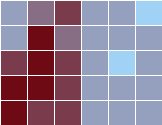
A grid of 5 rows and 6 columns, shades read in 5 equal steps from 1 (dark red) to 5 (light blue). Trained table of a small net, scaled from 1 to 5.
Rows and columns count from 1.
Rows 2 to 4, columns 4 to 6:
4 4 4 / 4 5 4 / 4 4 4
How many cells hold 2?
6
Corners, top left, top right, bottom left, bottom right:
4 5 1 4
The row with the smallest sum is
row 4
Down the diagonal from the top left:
4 1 2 4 4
